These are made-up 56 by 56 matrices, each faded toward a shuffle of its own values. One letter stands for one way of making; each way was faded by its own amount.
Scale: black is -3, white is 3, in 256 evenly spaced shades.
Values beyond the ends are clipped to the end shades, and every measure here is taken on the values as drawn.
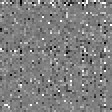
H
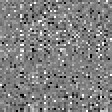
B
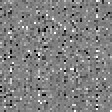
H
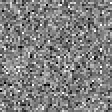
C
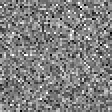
C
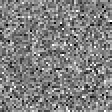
C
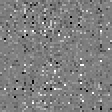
H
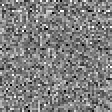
C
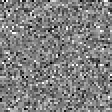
C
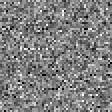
C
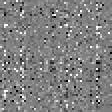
H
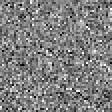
C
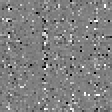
H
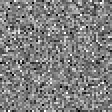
C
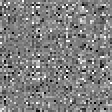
B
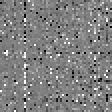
H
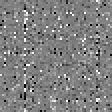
H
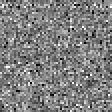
C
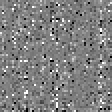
H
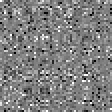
B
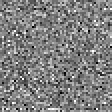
C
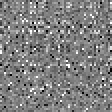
B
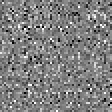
B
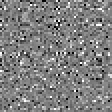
B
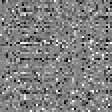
B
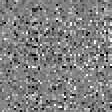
B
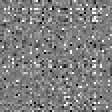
B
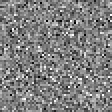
C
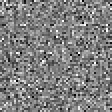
C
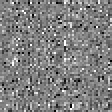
B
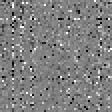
H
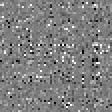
H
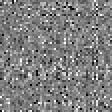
B
